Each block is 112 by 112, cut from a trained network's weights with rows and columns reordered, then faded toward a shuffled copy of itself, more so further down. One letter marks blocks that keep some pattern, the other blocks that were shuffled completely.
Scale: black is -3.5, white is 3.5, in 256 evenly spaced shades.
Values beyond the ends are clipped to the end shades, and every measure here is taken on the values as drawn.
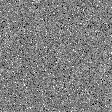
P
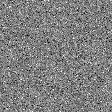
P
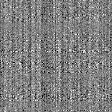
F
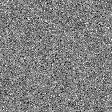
P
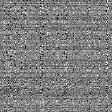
F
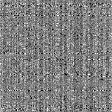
F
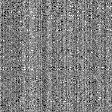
F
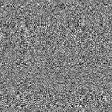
F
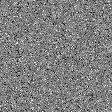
P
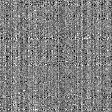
F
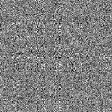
F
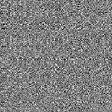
F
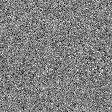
P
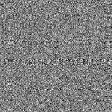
F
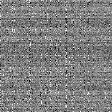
F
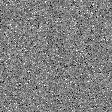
P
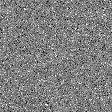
P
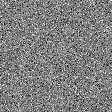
P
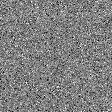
P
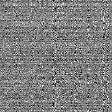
F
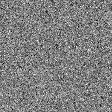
P
